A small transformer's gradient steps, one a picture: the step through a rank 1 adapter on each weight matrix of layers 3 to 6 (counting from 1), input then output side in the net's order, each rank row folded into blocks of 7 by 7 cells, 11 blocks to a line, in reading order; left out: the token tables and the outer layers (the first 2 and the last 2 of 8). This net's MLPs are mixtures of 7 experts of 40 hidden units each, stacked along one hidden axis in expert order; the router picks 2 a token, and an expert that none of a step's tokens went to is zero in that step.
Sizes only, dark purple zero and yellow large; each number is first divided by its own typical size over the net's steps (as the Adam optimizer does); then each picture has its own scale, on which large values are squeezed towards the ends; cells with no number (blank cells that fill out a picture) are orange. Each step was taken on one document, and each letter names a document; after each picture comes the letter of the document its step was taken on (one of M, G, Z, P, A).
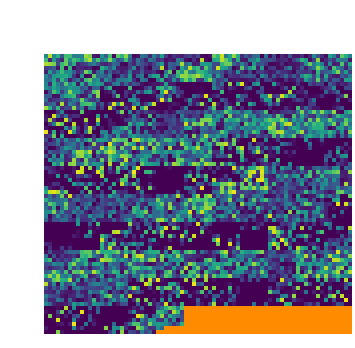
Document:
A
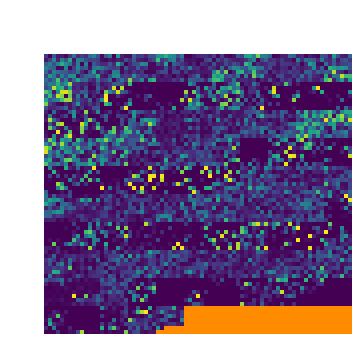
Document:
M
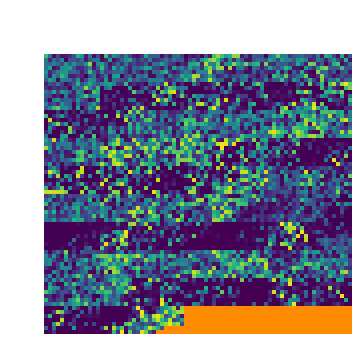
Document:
A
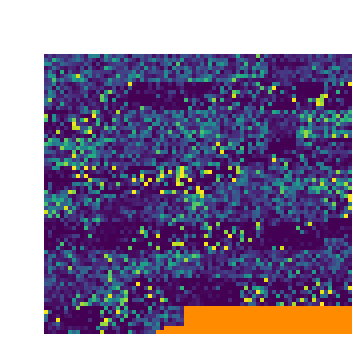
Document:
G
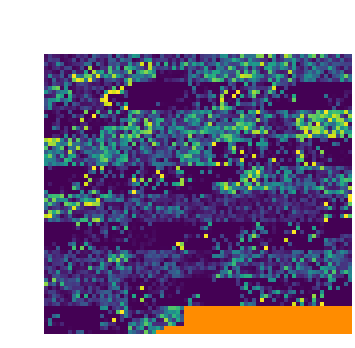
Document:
G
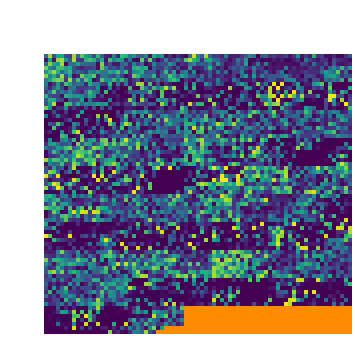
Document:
A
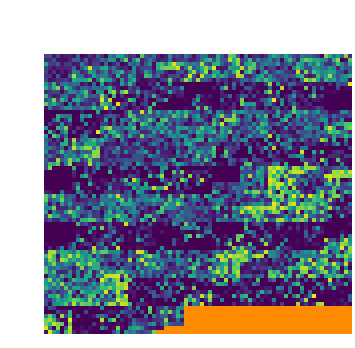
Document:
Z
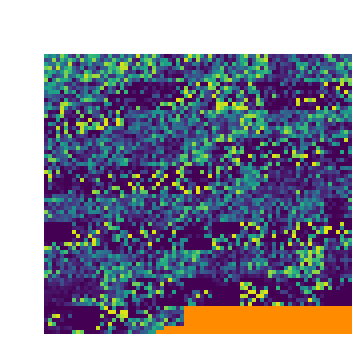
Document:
M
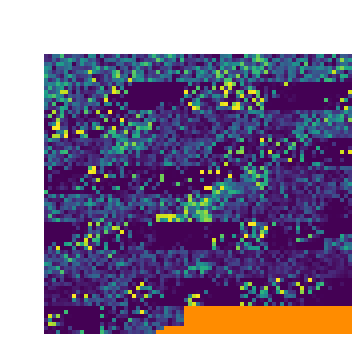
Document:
M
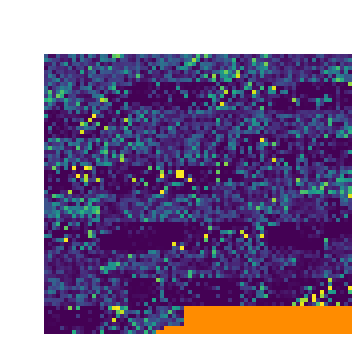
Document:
G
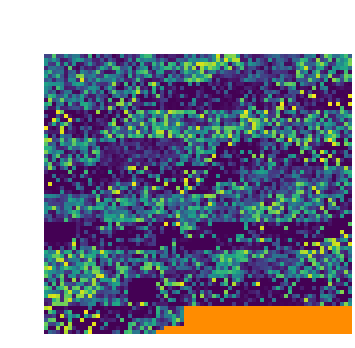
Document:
Z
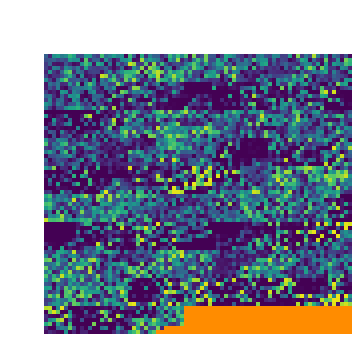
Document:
Z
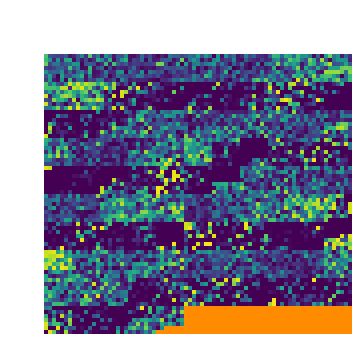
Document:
Z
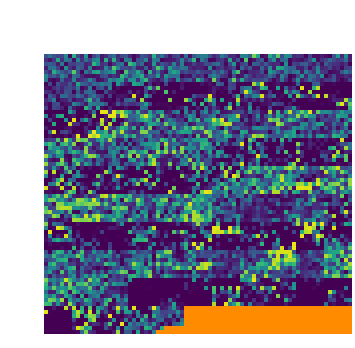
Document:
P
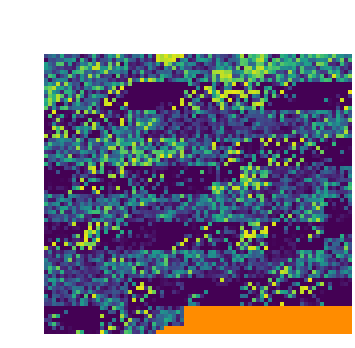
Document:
M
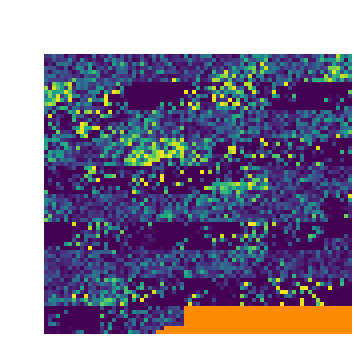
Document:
M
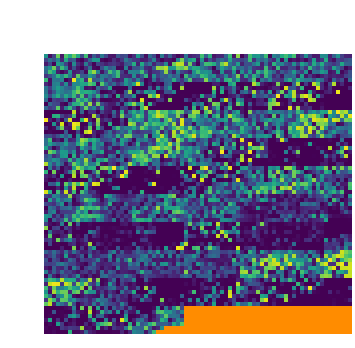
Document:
P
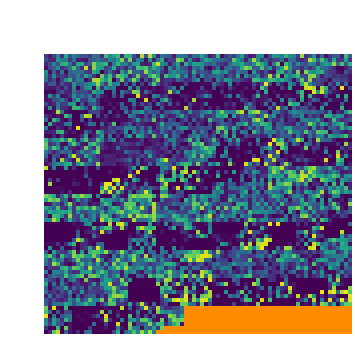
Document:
Z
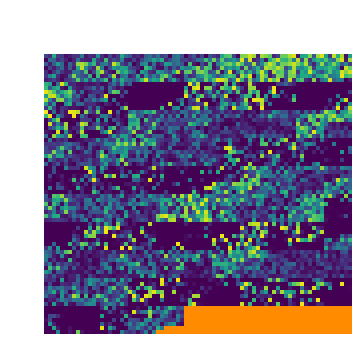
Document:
M
